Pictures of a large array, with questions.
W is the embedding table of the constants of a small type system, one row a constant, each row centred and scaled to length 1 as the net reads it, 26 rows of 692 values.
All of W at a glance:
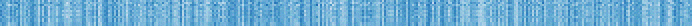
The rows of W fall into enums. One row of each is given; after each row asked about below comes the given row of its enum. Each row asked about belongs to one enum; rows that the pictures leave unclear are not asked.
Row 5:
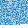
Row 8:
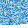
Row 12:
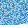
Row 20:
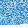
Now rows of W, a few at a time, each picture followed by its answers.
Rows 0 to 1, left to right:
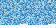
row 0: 12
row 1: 20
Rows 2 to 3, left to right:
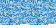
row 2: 8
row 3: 8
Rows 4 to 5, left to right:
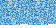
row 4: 5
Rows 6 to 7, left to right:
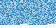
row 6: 20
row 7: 12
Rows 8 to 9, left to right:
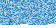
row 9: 12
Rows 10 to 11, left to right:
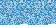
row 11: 20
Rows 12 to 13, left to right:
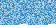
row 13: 20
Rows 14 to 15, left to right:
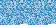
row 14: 20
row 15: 20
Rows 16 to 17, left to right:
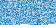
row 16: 5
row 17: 8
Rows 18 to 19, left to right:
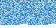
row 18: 12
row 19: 20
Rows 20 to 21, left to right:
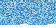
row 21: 12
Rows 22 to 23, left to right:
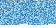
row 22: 12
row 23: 5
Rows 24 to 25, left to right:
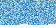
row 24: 12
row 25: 5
